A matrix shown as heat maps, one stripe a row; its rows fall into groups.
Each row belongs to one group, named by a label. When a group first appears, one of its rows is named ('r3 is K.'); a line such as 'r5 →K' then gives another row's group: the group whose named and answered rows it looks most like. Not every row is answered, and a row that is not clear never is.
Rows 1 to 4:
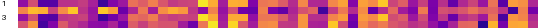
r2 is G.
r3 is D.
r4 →D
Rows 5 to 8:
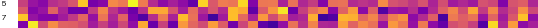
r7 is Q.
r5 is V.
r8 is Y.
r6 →Q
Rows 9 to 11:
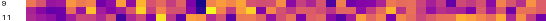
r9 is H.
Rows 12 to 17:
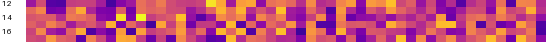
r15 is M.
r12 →D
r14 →H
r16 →H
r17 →M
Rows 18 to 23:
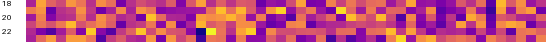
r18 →Y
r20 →Y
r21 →Y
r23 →G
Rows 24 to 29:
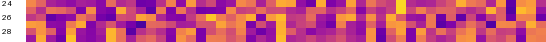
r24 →Q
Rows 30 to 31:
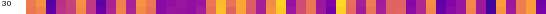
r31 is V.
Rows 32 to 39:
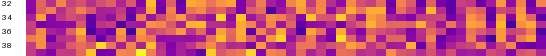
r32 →Y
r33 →Y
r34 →D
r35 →Q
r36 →H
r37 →V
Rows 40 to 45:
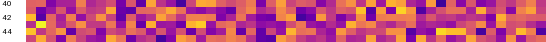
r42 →Q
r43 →Y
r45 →G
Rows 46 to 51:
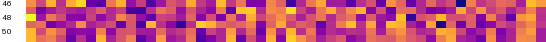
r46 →G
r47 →Q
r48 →M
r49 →V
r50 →M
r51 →M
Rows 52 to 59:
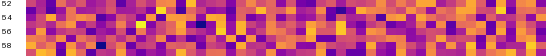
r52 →Q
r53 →Q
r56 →D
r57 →M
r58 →G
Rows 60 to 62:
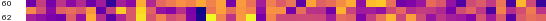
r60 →D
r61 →V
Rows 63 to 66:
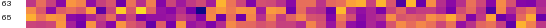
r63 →Y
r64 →V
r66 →M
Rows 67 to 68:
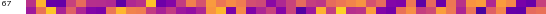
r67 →Y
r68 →G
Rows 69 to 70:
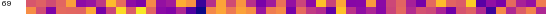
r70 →V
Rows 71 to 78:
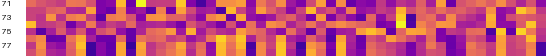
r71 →H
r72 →M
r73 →G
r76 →H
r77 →H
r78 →H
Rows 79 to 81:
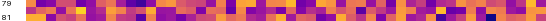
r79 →Q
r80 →G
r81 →V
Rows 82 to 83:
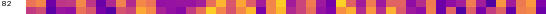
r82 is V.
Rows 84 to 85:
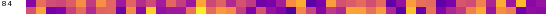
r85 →Y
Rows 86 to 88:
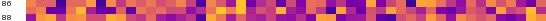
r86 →G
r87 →H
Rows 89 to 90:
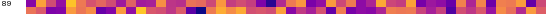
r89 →Y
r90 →H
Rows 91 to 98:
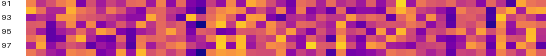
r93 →Y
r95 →Q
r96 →H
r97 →D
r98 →H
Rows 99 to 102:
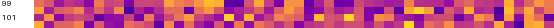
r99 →Q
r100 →Q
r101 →D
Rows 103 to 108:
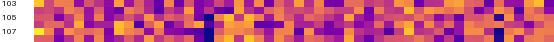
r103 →M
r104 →M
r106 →G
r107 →V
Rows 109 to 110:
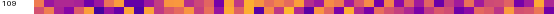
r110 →H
